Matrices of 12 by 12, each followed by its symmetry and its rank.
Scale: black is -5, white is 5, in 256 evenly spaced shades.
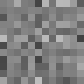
antisymmetric, rank two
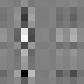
neither, rank one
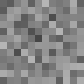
symmetric, full rank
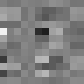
neither, rank two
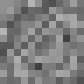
symmetric, full rank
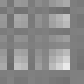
symmetric, rank one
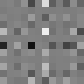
antisymmetric, rank two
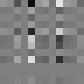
neither, rank one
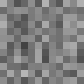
neither, rank two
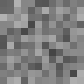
symmetric, full rank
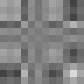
symmetric, rank one
